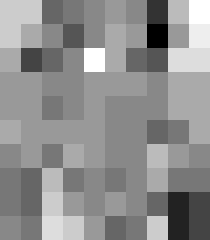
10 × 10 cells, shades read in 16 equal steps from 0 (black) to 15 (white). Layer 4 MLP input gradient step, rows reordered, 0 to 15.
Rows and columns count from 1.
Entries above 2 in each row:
10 9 10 10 10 10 10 10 9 9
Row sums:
91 85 90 89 86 85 87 78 71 80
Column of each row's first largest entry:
10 10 5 9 9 1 8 3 3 3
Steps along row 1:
same down up up up down down up up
